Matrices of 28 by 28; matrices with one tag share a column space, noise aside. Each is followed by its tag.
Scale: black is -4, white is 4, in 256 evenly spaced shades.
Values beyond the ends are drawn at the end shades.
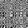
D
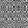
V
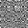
V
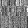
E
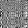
D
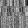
E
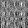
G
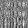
G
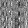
G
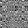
V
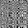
D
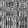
G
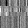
E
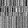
E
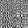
D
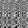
D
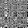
D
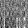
G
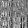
G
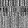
E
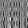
G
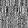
E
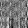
G
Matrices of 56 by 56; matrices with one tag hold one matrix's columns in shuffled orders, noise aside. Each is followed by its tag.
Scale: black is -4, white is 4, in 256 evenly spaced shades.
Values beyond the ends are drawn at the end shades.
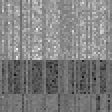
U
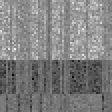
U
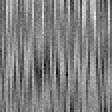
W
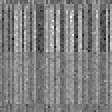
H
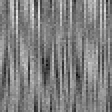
W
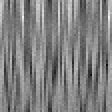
W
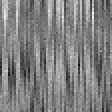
W
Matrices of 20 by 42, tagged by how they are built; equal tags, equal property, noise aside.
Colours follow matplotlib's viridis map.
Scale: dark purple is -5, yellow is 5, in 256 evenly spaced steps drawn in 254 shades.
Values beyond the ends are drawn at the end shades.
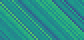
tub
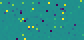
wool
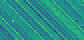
tub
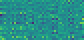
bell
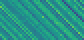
tub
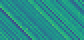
tub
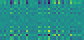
bell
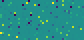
wool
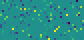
wool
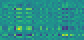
bell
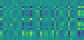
bell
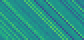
tub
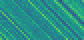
tub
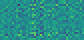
bell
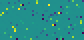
wool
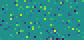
wool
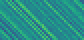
tub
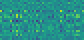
bell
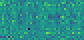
bell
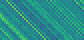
tub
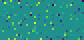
wool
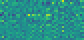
bell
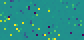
wool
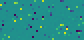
wool
